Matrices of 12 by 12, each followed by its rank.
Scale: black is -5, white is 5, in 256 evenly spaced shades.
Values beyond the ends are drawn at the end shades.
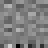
two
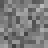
full rank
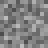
full rank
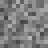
full rank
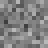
full rank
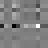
one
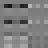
one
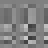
one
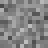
full rank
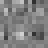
two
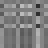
one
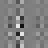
one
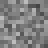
full rank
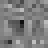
two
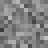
full rank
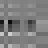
one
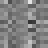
two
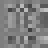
two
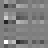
one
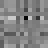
two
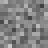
full rank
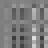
one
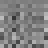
two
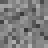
full rank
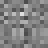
two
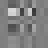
one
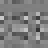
two
